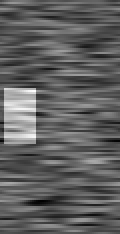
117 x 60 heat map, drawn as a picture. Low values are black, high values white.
Grain: streaks across. Histogram: skewed, a long tail of high values. Ninth with the highest average: middle left. Odd patch: higher, in the middle left.
